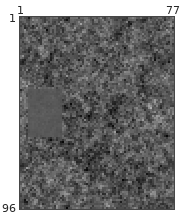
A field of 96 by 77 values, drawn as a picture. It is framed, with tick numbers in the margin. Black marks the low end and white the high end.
Calmest part: middle left. Odd rows or columns: none. Stripes: none. Histogram: bell-shaped. Slope: none. Mirror symmetry: none. Odd patch: calmer, in the middle left.
